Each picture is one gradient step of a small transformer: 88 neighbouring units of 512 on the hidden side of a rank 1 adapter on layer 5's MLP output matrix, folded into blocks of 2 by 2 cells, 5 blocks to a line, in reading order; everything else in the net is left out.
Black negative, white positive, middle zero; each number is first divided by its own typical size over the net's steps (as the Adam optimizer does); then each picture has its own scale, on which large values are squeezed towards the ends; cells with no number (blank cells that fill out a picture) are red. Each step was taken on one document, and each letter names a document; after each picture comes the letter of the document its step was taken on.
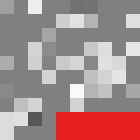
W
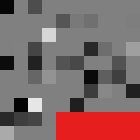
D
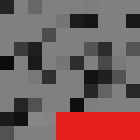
D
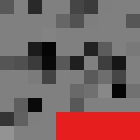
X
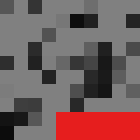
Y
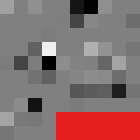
X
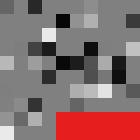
W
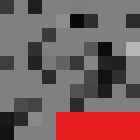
Y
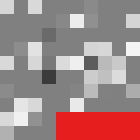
Y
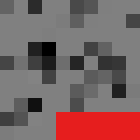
X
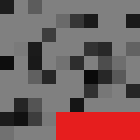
D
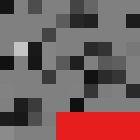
D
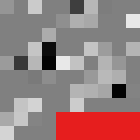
X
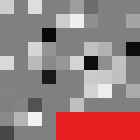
Y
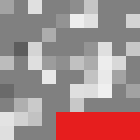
Y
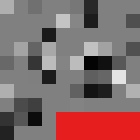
W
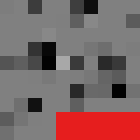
X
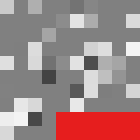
Y
